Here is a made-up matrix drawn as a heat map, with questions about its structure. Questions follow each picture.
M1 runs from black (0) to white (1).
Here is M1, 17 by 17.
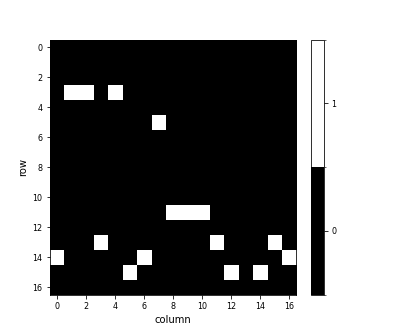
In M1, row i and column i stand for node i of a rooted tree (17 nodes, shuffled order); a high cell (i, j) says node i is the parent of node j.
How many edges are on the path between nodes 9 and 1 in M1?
4
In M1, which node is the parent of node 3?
13
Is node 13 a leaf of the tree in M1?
no
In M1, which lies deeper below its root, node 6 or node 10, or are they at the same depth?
node 6
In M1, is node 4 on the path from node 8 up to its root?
no
